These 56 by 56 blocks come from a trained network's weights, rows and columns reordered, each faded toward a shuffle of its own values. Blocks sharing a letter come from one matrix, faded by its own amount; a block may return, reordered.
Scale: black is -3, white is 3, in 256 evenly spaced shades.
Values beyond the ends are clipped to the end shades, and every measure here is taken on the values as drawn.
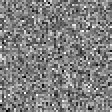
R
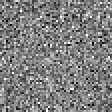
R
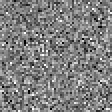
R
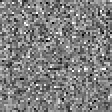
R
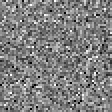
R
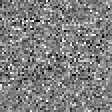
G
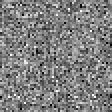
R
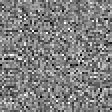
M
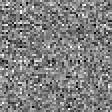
M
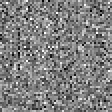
R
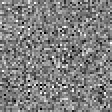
M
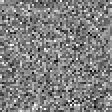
R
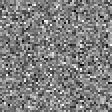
M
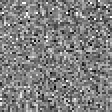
R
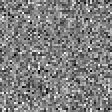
M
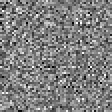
M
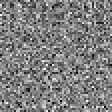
M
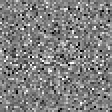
G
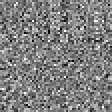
M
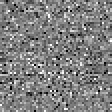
G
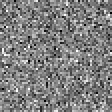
R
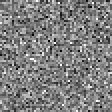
R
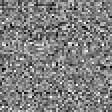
M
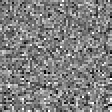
M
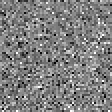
G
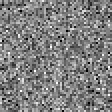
R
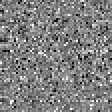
G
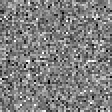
R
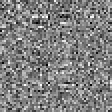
M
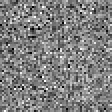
R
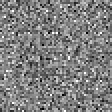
R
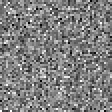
R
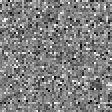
G
